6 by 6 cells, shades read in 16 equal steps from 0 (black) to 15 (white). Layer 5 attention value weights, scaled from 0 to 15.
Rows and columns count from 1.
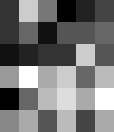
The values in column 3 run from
1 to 11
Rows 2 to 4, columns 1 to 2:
3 6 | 1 2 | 9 15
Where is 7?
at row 1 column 3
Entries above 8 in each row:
1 0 1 5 4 3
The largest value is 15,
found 2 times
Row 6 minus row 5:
8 4 -6 -2 -6 -5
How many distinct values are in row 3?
5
